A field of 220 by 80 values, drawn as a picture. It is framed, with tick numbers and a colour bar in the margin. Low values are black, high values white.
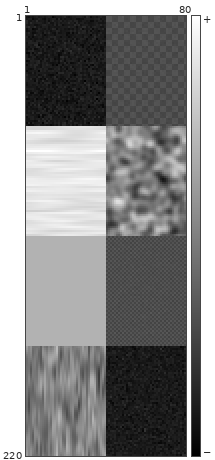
It is made of 4 by 2 panels. Panel 1,1: very low, fine-grained, faint in contrast. Panel 1,2: low, checkered, faint in contrast. Panel 2,1: very high, streaked across, faint in contrast. Panel 2,2: middling, blotchy, strong in contrast. Panel 3,1: high, flat. Panel 3,2: low, checkered, faint in contrast. Panel 4,1: middling, streaked downward. Panel 4,2: very low, fine-grained, faint in contrast.
